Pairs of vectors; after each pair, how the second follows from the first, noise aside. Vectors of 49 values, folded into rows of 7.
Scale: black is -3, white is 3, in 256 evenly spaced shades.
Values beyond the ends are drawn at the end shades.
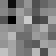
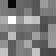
sign-scrambled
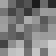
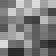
negated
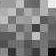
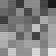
negated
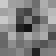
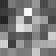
negated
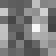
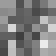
wrapped around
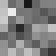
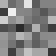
sign-scrambled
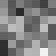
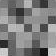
sign-scrambled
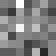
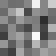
wrapped around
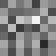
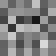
negated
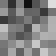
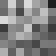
negated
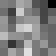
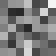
sign-scrambled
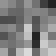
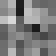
wrapped around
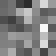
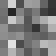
wrapped around
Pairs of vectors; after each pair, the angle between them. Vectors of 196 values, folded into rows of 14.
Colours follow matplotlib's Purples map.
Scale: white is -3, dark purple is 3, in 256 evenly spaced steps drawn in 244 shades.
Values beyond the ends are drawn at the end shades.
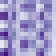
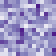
partly opposed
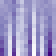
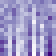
nearly parallel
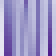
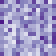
partly opposed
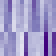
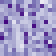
partly aligned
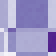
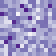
orthogonal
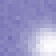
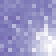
nearly parallel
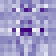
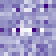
nearly opposite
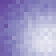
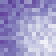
nearly parallel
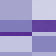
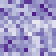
partly opposed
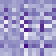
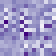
nearly opposite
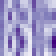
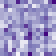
partly opposed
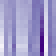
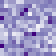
orthogonal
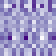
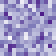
partly opposed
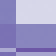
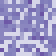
orthogonal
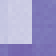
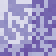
partly aligned
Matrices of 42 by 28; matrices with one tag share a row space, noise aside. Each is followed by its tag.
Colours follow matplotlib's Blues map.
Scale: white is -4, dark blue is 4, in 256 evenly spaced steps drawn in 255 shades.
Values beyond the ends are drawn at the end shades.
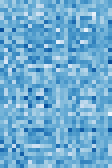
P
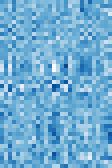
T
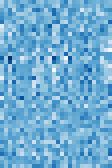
T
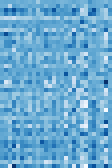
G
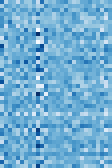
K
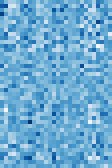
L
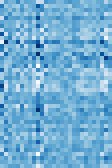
K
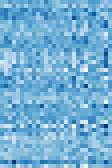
G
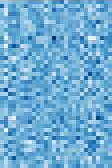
L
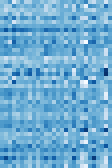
G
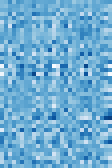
T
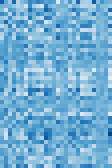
P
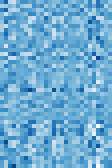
L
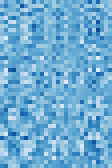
L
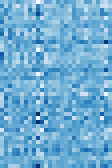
K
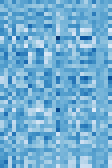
P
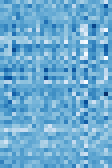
G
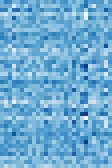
G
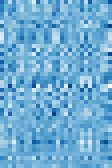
T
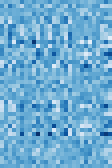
T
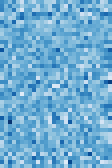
T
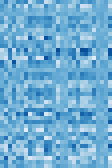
P
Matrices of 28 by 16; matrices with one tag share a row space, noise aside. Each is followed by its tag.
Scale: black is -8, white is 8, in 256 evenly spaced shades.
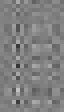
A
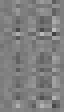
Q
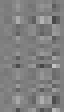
Q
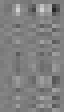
Q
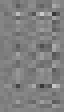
Q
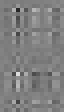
A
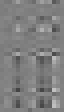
Q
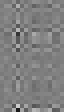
A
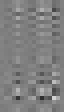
Q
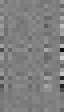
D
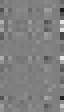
D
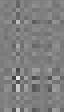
A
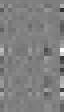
D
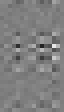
Q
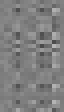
Q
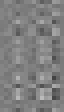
Q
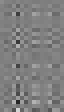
A
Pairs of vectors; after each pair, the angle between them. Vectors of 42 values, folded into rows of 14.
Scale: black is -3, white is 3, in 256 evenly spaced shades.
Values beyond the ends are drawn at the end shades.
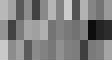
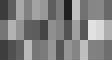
nearly opposite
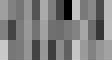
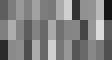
nearly opposite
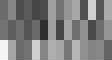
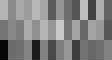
nearly opposite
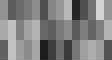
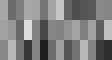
partly aligned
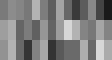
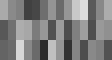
partly opposed
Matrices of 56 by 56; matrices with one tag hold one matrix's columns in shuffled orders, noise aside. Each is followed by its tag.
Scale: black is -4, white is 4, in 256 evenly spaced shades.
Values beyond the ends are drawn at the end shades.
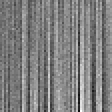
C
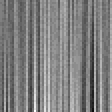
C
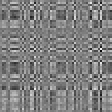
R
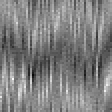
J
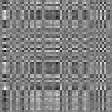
R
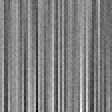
C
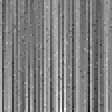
C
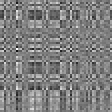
R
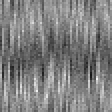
J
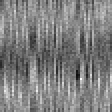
J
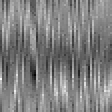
J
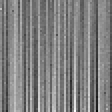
C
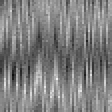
J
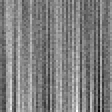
C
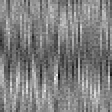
J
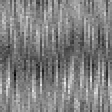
J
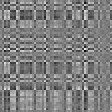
R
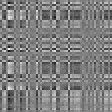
R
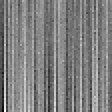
C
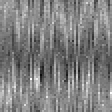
J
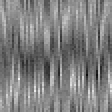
J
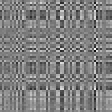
R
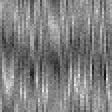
J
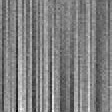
C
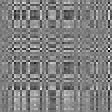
R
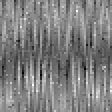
J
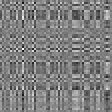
R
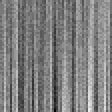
C
